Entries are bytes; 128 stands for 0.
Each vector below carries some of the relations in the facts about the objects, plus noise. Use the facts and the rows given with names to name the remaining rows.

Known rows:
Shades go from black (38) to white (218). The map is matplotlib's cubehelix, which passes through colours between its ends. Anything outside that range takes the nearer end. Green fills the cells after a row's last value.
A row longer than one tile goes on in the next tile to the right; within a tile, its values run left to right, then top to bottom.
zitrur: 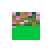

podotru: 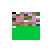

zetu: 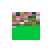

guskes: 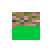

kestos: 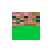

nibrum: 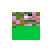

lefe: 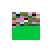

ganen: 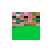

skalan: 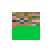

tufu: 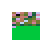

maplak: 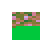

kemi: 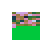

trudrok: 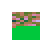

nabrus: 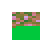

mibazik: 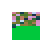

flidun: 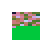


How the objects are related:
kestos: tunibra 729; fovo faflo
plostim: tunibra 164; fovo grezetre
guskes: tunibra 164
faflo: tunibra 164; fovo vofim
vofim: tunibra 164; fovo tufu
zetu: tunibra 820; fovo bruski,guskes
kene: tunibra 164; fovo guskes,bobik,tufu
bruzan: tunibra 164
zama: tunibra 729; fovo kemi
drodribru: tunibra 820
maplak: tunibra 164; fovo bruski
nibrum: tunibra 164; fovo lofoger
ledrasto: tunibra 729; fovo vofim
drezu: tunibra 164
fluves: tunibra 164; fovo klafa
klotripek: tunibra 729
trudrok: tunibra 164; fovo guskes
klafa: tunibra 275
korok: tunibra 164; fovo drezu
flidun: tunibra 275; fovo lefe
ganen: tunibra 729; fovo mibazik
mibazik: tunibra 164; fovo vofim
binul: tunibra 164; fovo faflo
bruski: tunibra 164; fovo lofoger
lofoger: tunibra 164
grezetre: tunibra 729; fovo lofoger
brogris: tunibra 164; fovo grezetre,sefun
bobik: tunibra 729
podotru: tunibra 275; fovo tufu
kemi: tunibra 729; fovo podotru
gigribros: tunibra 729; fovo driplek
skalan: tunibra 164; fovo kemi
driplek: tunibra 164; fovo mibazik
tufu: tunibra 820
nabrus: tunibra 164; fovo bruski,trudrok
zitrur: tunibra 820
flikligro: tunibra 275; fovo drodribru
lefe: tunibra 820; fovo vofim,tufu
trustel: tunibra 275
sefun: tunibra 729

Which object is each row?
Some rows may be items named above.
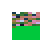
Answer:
vofim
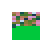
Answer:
faflo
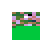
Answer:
bruski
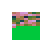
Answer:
zama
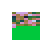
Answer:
kemi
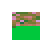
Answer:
binul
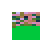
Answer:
ledrasto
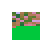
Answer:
kene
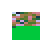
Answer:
driplek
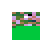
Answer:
bruski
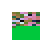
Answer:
grezetre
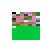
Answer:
podotru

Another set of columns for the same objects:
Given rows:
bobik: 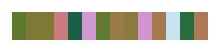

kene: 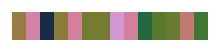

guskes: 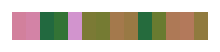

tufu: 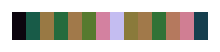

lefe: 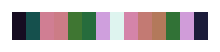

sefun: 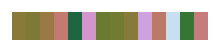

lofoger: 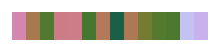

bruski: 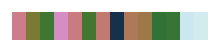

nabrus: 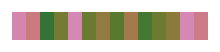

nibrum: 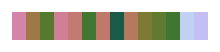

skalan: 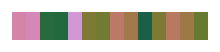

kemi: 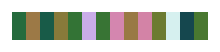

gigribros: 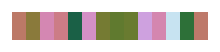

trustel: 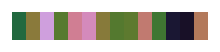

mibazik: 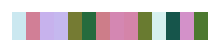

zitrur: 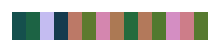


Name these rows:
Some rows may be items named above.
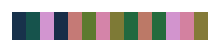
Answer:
zetu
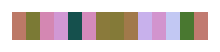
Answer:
kestos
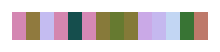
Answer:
ganen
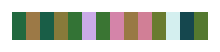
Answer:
kemi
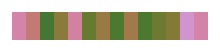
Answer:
maplak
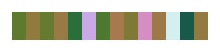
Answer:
zama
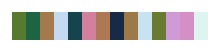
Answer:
grezetre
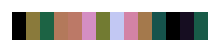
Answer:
podotru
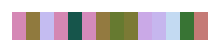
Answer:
ganen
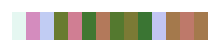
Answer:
driplek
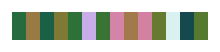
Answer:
kemi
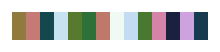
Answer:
vofim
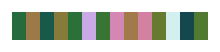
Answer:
kemi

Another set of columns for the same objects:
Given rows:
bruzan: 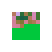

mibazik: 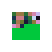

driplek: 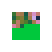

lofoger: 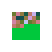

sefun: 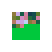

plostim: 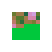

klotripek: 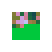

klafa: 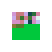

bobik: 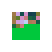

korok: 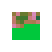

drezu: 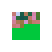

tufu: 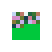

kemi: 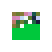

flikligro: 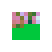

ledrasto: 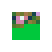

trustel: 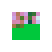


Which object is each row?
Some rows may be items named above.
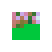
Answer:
flidun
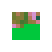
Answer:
binul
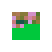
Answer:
skalan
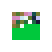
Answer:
kemi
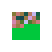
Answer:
lofoger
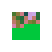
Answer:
nibrum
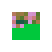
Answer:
skalan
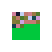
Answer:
zetu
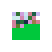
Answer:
podotru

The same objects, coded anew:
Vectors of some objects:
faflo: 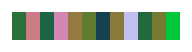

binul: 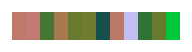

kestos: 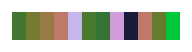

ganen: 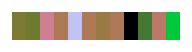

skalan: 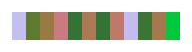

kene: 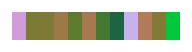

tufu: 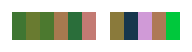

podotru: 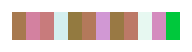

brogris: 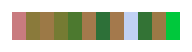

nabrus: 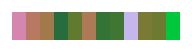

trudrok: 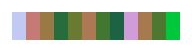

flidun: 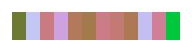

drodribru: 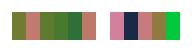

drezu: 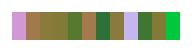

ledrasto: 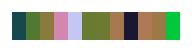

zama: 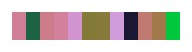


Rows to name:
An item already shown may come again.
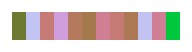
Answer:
flidun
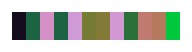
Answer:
grezetre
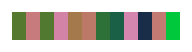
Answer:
mibazik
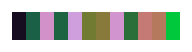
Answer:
grezetre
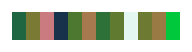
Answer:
bruski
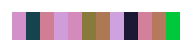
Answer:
kemi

